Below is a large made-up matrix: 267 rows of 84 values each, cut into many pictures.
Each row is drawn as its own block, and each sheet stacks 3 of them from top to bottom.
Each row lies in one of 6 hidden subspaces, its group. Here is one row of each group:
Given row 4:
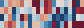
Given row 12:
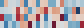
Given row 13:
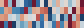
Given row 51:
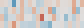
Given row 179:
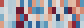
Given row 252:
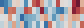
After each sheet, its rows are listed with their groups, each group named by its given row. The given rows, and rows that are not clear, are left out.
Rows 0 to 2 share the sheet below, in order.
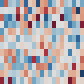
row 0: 12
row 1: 179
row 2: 13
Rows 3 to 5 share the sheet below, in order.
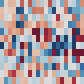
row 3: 179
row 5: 13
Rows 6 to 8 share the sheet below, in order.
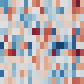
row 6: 252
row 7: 4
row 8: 4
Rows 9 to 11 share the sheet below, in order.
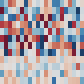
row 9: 179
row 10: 252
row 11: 12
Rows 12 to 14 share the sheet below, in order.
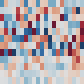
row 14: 252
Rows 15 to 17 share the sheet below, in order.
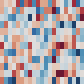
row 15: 13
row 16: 4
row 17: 4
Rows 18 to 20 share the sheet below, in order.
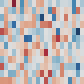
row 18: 51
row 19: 252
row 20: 179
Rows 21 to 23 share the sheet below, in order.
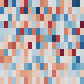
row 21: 252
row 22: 13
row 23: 252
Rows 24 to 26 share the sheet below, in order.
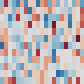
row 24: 12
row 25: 12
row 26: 4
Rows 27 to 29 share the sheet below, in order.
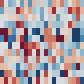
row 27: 179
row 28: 252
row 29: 12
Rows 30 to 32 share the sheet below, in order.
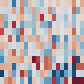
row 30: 51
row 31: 51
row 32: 4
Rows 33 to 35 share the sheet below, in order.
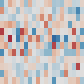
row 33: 179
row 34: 51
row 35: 12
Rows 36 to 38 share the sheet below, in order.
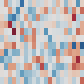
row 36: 13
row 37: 13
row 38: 252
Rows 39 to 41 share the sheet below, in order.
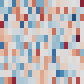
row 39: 51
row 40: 12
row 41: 4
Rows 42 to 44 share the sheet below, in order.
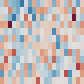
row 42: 13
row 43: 4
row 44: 12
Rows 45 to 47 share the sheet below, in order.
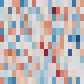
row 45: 51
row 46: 179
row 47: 4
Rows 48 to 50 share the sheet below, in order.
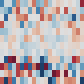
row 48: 51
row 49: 252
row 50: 252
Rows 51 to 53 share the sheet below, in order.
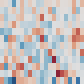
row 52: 252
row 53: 4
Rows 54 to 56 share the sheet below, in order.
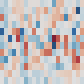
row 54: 12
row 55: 51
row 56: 252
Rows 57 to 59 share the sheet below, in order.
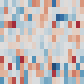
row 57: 4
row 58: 179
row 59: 51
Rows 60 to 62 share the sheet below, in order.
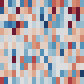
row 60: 179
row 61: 13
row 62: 13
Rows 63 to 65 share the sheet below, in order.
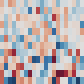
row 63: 252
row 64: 4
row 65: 4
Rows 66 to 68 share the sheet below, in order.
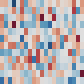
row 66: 51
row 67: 179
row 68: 13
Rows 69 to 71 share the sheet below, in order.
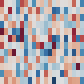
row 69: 51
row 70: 51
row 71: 12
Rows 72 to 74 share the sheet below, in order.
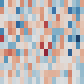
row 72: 179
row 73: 179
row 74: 12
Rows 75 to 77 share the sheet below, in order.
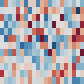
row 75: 12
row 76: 252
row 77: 4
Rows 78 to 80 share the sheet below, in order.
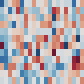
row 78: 51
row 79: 12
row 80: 252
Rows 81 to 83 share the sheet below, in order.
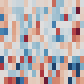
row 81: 12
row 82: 252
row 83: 179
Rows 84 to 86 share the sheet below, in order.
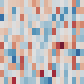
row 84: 4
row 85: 4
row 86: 51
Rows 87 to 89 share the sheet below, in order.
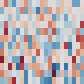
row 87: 252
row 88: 12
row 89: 51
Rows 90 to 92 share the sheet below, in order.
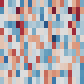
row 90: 179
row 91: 51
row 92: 12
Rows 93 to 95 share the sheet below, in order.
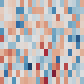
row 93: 179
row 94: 179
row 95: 252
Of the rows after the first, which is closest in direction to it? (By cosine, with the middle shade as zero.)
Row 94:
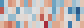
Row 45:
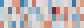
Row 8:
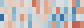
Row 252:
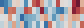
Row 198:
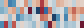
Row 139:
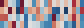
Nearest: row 8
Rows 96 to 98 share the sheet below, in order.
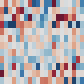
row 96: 4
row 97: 51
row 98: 4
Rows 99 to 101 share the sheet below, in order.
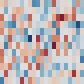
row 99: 4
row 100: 252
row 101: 51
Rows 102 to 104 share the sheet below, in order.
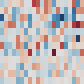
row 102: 4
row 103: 12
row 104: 179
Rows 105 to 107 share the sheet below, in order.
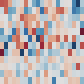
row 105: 252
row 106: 51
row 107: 12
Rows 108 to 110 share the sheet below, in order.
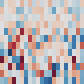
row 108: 179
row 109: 13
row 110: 51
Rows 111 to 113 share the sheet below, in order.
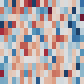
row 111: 13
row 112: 252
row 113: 12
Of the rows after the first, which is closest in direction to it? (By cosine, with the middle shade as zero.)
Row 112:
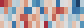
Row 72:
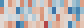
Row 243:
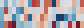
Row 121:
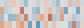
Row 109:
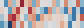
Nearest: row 72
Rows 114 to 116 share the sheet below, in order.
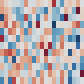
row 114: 12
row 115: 179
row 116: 13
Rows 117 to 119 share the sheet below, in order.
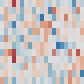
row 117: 51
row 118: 4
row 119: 13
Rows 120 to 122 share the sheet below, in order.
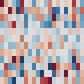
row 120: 51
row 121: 179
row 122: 51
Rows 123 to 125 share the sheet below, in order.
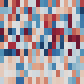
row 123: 12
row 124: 179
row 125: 179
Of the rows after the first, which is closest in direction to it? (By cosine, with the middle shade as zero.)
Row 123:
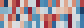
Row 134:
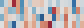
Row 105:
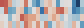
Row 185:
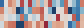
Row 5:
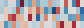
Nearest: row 5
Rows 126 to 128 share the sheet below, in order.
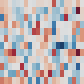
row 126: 12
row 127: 4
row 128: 179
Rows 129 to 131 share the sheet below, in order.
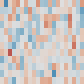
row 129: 12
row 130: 13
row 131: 51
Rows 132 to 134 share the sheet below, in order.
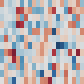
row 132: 179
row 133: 4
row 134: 51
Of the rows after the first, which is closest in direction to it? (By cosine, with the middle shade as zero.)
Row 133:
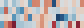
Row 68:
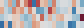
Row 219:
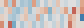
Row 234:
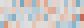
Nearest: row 219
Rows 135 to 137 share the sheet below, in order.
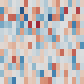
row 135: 179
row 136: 13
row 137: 51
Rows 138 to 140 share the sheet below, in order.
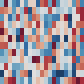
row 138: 12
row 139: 51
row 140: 4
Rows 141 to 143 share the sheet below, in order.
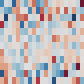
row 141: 51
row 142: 51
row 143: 12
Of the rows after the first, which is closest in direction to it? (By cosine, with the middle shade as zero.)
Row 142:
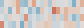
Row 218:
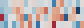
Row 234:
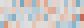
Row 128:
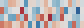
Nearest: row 128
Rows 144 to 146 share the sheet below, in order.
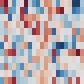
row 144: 252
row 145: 4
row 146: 4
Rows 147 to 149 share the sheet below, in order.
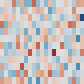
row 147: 13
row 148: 12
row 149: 179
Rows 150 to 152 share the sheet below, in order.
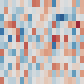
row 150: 4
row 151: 51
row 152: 51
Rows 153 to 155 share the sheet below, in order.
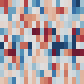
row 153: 252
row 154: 4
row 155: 51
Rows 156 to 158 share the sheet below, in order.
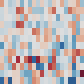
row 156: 179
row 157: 4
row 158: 13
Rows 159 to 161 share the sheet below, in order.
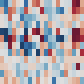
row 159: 252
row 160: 252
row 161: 12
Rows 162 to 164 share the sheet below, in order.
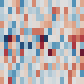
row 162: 51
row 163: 252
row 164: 13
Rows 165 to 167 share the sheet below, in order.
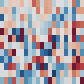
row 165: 4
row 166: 51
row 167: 252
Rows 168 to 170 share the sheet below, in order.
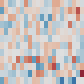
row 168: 179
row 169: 12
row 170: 13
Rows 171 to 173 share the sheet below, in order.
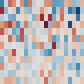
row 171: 179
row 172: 51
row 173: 179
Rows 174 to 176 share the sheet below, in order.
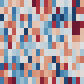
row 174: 4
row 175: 252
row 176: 4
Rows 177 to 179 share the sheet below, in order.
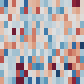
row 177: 252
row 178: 13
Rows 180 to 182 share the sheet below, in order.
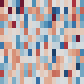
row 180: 51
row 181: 12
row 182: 12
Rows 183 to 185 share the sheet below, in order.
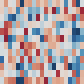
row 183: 13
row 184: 252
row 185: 179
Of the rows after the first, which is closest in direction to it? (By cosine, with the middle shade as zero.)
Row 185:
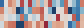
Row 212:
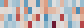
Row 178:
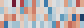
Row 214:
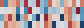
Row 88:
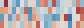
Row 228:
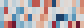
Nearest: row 228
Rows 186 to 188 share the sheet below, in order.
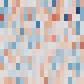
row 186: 12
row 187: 13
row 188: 179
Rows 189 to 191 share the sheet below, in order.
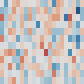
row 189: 12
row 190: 179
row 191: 51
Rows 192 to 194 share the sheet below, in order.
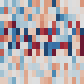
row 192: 4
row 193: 12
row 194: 51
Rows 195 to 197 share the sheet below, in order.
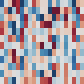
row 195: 51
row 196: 51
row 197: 51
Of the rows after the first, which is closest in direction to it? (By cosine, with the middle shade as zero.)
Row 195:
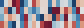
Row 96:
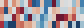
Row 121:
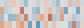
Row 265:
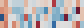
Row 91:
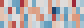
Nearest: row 265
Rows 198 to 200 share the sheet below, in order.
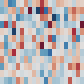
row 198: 252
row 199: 51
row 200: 179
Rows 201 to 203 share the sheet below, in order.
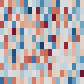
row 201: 252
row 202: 51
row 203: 13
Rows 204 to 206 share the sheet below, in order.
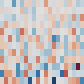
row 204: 13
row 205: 51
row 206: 12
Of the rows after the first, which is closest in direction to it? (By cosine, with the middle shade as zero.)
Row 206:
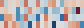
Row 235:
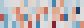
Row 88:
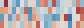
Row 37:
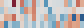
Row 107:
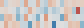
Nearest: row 107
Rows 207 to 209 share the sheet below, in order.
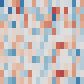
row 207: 51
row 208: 4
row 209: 4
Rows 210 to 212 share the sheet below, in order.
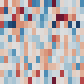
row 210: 4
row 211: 51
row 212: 12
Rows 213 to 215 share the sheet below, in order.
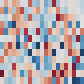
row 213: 4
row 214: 12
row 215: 4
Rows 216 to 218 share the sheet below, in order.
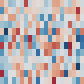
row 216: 179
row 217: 12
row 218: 12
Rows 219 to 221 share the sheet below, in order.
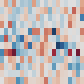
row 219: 13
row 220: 4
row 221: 179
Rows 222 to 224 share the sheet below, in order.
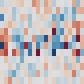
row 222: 4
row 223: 12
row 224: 13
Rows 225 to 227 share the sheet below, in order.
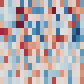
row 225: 179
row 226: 252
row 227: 12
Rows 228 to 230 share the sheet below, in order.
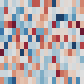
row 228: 4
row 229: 51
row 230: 4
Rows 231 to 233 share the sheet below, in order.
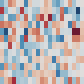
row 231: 179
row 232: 252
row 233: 4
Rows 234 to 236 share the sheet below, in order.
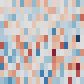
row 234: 13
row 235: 12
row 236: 179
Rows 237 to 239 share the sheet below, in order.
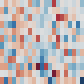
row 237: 4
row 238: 4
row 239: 252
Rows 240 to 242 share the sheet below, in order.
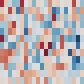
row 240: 51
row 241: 179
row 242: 252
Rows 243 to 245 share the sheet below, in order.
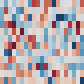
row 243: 4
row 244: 13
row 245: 252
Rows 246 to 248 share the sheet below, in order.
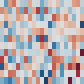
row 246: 252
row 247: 252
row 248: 179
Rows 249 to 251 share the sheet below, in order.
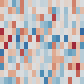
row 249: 51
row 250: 51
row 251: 179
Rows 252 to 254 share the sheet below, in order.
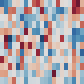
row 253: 252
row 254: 51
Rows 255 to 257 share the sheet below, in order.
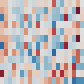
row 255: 12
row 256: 12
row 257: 4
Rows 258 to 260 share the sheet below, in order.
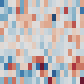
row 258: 51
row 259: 179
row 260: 252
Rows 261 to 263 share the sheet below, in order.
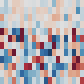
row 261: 12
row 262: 51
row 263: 252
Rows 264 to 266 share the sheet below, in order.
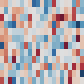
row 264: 4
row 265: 12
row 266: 13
